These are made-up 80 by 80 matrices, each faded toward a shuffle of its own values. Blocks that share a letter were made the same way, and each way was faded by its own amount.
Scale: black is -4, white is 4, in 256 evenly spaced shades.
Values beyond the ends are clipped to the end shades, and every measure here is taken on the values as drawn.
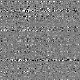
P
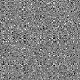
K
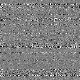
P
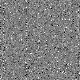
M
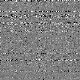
P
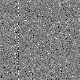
M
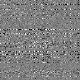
P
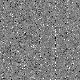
M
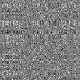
K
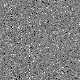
M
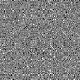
K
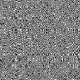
K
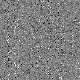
M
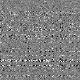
P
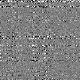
P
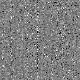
M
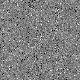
M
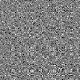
K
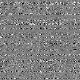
P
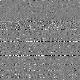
P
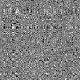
K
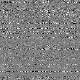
P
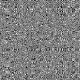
K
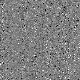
M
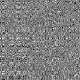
K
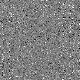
M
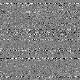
P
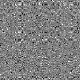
K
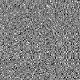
K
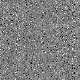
M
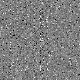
M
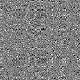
K
